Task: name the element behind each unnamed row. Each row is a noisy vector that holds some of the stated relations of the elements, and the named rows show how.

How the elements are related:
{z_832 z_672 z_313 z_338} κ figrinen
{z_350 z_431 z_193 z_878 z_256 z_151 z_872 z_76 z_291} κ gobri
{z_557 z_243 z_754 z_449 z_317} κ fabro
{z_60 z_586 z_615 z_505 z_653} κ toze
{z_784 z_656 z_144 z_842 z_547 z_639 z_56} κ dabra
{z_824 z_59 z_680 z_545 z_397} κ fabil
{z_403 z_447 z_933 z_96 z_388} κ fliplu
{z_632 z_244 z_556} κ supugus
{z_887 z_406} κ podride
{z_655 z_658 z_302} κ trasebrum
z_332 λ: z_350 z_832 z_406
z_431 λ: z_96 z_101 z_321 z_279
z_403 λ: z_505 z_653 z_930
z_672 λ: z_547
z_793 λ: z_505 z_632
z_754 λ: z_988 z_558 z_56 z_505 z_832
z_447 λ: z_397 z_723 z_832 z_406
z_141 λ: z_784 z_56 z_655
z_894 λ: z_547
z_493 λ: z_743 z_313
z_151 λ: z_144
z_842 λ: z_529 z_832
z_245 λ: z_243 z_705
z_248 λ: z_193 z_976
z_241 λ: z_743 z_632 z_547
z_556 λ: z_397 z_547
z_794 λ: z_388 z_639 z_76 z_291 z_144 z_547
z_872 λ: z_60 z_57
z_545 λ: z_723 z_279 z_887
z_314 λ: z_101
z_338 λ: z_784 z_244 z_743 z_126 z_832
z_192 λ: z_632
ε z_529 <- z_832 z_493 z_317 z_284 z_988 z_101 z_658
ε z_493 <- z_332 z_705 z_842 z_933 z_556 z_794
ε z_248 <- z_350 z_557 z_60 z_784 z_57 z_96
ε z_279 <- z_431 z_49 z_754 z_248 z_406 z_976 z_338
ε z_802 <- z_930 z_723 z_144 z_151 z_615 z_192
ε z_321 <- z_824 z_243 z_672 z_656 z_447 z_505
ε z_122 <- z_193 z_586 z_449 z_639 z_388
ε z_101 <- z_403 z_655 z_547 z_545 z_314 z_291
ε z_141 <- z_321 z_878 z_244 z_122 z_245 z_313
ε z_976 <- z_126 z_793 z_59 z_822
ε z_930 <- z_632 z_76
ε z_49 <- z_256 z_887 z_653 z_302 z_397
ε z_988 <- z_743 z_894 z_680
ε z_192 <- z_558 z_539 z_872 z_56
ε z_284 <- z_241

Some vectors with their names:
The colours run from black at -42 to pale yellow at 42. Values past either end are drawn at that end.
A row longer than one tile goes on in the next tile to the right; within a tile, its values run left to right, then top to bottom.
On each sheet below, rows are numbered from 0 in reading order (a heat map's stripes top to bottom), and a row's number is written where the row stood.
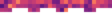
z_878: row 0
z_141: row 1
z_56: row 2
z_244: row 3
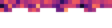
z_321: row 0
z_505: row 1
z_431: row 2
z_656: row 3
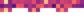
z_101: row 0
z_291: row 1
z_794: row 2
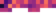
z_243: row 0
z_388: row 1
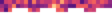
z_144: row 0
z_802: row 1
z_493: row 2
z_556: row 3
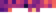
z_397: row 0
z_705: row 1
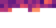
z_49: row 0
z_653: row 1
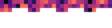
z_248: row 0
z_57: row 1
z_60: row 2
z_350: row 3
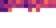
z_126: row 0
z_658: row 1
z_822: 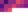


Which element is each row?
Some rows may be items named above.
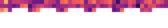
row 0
z_284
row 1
z_302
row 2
z_558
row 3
z_56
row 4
z_406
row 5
z_556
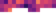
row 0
z_793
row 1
z_244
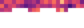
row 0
z_556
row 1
z_615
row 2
z_988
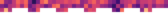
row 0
z_705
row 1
z_60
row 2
z_842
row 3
z_556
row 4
z_96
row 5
z_832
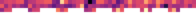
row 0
z_332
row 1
z_332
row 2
z_930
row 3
z_557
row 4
z_586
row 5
z_403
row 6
z_933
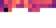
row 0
z_872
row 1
z_332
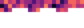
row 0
z_321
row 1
z_887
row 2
z_245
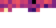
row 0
z_317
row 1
z_784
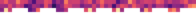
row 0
z_655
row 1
z_406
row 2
z_244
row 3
z_317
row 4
z_193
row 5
z_832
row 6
z_122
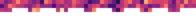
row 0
z_878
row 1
z_653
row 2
z_680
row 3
z_256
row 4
z_57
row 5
z_192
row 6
z_639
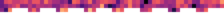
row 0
z_723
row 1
z_743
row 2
z_653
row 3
z_314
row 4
z_449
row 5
z_557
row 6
z_447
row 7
z_539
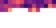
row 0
z_754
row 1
z_976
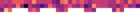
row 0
z_545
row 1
z_529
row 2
z_632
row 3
z_824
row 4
z_547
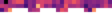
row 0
z_338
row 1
z_672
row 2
z_313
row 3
z_279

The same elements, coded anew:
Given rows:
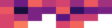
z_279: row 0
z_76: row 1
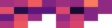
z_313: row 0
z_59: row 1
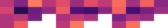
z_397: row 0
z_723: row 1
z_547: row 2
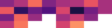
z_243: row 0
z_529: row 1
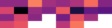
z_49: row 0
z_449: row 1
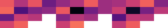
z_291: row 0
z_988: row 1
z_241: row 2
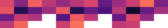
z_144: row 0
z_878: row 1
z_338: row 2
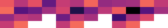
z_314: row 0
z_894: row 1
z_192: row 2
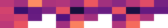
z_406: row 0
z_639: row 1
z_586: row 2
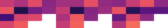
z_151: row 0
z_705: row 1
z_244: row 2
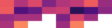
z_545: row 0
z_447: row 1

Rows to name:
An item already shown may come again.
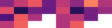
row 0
z_245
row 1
z_397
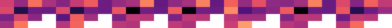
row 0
z_388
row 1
z_245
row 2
z_653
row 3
z_653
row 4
z_101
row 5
z_653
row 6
z_144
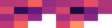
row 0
z_743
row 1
z_529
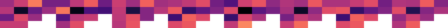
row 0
z_338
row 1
z_505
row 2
z_933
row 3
z_872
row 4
z_141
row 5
z_794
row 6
z_872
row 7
z_680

